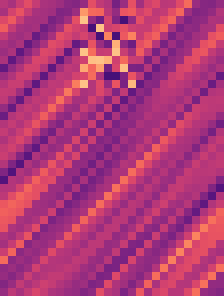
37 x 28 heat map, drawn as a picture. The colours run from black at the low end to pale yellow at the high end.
The top middle is the roughest part. An odd patch, rougher than its surroundings, sits in the top middle. The halves do not mirror each other. The grain runs diagonally up to the right.
